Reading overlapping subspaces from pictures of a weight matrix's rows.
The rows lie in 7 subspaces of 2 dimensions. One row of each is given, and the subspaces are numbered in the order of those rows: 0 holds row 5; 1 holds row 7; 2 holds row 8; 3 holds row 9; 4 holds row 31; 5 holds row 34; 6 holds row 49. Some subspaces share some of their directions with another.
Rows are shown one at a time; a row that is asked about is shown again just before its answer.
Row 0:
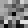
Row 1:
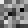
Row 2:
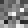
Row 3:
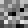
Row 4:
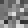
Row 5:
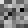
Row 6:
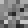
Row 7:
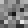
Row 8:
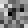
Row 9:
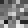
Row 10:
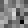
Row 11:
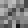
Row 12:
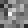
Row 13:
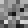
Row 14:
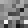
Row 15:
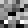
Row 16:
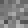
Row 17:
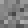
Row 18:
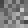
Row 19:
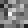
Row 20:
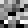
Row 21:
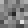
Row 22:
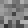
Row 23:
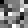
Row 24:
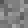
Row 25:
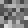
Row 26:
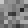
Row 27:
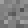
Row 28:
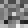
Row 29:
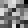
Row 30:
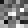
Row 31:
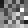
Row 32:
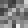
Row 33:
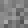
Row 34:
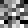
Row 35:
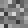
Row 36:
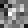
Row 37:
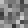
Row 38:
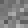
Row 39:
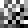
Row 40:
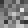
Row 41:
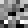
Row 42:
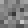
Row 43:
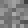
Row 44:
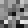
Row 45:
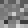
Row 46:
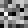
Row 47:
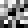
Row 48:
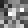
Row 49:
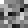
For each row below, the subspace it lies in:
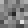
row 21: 1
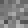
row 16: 3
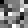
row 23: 6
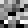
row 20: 4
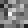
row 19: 2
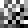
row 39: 4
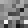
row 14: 1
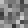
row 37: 6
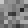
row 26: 6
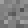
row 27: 0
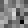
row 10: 1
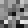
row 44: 6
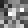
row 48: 2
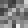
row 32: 5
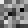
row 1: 0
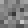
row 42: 1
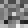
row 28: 2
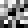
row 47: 5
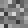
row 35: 3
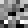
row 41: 4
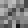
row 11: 5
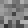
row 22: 0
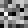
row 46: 3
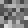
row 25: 0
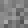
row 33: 1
